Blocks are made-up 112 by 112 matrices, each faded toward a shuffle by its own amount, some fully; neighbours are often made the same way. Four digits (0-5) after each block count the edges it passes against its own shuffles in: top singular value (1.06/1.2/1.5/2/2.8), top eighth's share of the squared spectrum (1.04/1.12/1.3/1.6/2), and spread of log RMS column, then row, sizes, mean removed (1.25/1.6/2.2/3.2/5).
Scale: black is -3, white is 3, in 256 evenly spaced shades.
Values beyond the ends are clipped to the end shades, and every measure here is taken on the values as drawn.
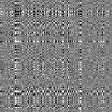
5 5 4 4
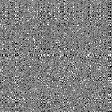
5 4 3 3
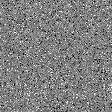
2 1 0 0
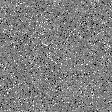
2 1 0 0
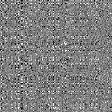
5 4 3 3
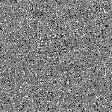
3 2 1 1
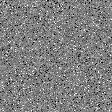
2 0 0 0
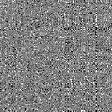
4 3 2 2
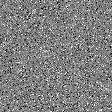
2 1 0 0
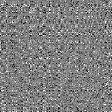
5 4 3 3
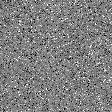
0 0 0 0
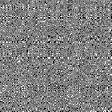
5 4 3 3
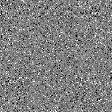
4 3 1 1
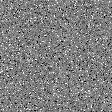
1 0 0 0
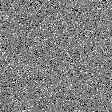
1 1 0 0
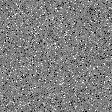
0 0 0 0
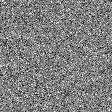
2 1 0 0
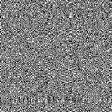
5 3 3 3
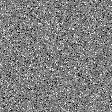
0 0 0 0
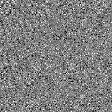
4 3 1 2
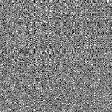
4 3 2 2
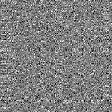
4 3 2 2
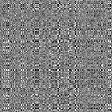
5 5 4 4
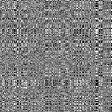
5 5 4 4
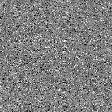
3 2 1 1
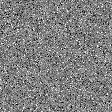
2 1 0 0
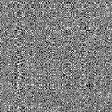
5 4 3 3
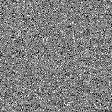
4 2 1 1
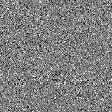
4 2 1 1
